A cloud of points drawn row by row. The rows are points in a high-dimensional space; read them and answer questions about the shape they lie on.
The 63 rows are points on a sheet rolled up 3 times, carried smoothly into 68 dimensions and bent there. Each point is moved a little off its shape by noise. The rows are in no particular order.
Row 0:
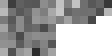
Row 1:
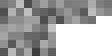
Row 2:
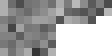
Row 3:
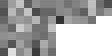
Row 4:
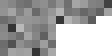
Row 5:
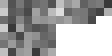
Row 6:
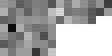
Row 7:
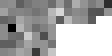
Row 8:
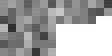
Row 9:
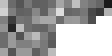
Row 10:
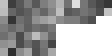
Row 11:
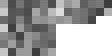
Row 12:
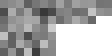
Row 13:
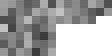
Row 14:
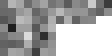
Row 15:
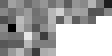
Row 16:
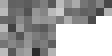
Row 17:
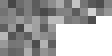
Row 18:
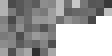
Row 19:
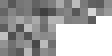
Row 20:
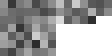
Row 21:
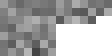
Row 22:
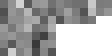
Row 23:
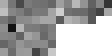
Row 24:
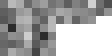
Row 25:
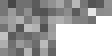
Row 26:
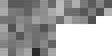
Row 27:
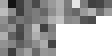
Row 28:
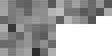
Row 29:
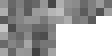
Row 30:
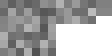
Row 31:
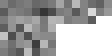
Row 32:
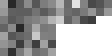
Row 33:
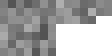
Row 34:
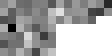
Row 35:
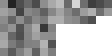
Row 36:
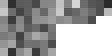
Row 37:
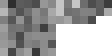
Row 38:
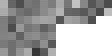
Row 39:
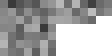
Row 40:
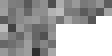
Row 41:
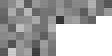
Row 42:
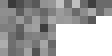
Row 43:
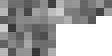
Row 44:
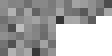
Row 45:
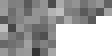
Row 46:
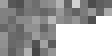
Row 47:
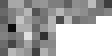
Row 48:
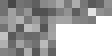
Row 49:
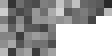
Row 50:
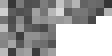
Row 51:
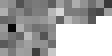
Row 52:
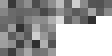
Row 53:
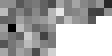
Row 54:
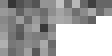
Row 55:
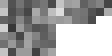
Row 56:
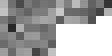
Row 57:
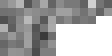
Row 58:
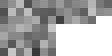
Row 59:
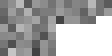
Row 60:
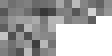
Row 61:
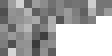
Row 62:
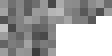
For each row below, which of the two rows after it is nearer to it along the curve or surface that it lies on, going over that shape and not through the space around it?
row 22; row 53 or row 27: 53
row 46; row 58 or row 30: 30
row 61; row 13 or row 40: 13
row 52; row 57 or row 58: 58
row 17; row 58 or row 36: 58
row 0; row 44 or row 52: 44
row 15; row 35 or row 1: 1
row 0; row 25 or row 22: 25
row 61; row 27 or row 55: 55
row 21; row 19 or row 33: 33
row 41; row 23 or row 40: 23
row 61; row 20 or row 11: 11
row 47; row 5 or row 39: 5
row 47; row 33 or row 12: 12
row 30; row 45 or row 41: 41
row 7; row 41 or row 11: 41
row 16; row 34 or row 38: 38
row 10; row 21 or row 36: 36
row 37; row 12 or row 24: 12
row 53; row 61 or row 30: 61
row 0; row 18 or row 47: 18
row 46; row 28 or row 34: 28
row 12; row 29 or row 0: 0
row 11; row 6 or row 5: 5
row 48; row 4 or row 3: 3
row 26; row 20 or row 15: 15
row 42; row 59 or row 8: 59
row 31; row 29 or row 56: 56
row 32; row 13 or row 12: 12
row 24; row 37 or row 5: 5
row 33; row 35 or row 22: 35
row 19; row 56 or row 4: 56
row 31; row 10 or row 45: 10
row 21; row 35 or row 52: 35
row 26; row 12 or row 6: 6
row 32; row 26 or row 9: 9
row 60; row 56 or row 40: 56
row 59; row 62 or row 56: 56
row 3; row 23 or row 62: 23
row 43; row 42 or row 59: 59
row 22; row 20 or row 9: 9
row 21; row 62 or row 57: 62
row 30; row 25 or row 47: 25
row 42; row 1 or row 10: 1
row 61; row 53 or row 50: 53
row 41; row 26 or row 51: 51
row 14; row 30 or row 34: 34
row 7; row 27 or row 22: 22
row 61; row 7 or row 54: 7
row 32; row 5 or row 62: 5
